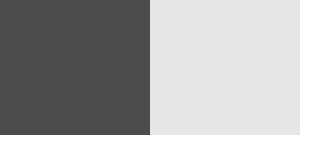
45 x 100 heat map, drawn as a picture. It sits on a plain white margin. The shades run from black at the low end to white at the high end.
It is made of 1 by 2 panels. Panel 1,1: low, flat. Panel 1,2: very high, flat.
